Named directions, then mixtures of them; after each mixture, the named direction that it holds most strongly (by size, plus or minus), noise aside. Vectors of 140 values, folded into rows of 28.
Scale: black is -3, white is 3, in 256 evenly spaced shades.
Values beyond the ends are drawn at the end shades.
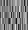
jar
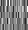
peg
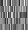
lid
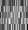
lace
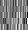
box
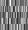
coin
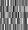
peg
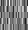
peg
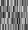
peg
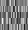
coin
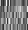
peg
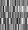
coin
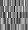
lid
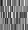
lid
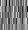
peg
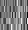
box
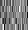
jar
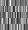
coin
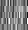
peg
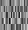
coin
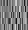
jar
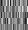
peg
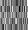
jar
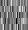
jar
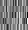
box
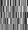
peg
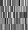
lid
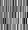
box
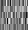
lid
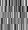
peg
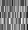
lace
